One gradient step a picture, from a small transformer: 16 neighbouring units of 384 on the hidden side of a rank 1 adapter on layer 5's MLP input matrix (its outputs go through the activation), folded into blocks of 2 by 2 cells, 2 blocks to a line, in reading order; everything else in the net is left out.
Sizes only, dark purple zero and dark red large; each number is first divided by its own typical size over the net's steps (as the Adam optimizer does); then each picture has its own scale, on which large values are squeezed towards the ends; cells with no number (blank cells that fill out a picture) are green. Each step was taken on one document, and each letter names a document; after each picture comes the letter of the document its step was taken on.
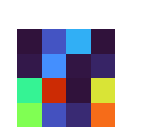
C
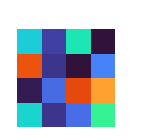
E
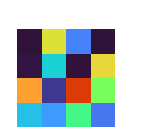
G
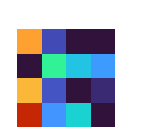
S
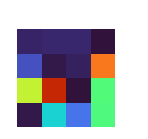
C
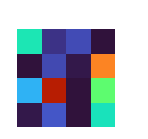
C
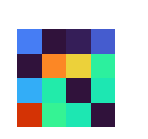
S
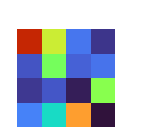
S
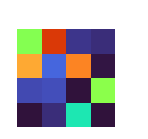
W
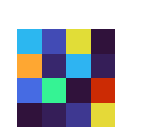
W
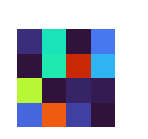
S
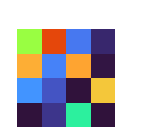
W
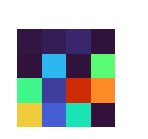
E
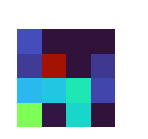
E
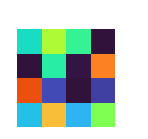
C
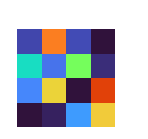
W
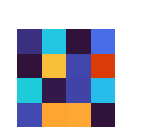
S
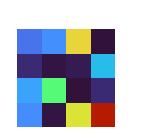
C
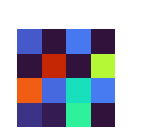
E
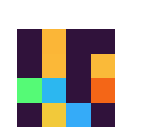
G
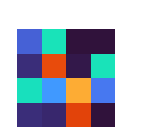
E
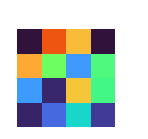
G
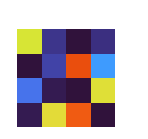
S
